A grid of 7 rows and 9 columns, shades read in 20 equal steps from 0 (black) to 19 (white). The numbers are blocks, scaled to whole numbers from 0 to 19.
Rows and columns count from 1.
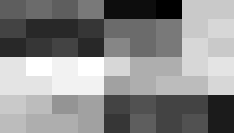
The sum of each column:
78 78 75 77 56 56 55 87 83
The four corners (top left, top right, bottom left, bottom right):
7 15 14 2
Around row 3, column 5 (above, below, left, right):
8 16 3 8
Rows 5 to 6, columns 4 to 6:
18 12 13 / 12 5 6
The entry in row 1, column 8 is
15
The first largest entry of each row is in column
8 9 8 2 3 1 1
